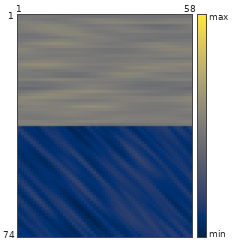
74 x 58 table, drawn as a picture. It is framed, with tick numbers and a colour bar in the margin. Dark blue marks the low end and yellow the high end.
The table splits into 2 rows of 1 panel. Panel 1,1: middling, streaked across, faint in contrast. Panel 2,1: very low, slanting down to the right, faint in contrast.
